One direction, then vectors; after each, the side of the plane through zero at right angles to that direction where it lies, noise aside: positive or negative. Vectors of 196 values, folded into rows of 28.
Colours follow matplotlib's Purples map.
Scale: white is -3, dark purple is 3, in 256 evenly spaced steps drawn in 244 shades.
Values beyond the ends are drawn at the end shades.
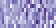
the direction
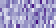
positive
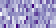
positive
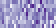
positive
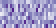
negative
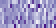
negative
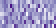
negative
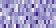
positive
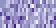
negative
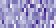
positive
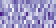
positive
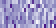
negative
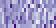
negative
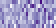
positive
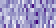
positive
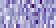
positive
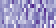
positive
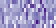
positive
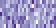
negative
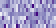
positive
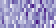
positive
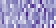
positive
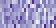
negative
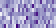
positive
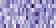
positive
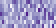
positive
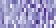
positive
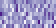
positive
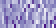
negative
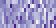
negative
